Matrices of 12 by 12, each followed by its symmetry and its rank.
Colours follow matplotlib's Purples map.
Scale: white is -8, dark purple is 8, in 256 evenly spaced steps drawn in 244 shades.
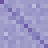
symmetric, full rank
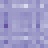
antisymmetric, rank two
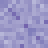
symmetric, full rank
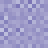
antisymmetric, rank two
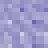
antisymmetric, rank two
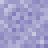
symmetric, full rank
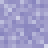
symmetric, full rank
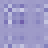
symmetric, rank one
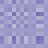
symmetric, rank one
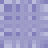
symmetric, rank one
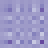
symmetric, rank one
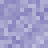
symmetric, full rank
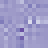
antisymmetric, rank two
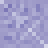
symmetric, full rank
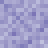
symmetric, full rank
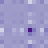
symmetric, rank one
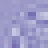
antisymmetric, rank two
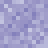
symmetric, full rank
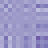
symmetric, rank one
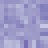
antisymmetric, rank two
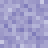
symmetric, full rank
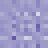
antisymmetric, rank two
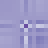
symmetric, rank one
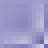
symmetric, rank one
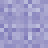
antisymmetric, rank two
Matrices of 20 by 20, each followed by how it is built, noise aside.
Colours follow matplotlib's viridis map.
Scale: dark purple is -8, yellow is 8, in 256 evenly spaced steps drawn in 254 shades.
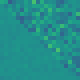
upper triangular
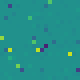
sparse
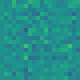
low rank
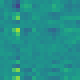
low rank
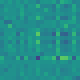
low rank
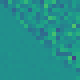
upper triangular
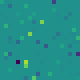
sparse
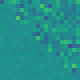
upper triangular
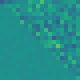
upper triangular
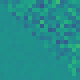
upper triangular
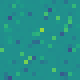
sparse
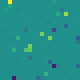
sparse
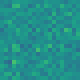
low rank
